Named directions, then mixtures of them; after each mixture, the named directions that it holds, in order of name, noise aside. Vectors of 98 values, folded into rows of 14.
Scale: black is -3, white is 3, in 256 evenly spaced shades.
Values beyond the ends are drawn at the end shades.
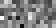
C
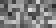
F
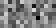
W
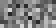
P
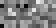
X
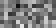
P, W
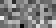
C, F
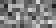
F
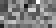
F, X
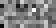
W, X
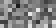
C, P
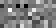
P, X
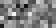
C, X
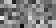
C, F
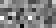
C, P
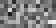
F, P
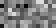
X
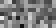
C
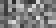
F, W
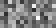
W
